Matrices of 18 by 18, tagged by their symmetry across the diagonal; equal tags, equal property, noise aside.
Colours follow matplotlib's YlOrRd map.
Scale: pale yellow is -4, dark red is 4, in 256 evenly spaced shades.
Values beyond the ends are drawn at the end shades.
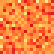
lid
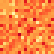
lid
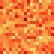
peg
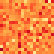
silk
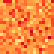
peg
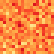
peg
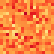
silk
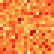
lid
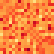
lid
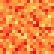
silk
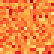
peg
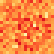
lid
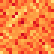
lid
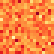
silk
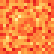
lid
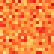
silk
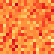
peg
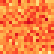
peg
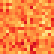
silk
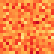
silk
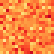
peg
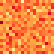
silk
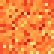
lid
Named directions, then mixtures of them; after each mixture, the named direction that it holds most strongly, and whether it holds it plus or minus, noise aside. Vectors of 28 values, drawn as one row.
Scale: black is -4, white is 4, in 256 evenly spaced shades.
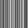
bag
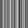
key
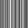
bag, plus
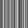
key, plus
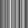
key, plus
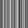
key, plus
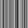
key, minus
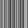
bag, minus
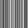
bag, plus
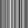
key, plus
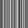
key, plus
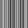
bag, minus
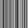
key, minus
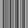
key, minus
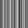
key, plus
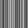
bag, plus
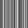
key, plus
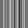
key, plus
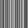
bag, plus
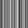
key, plus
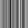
key, minus
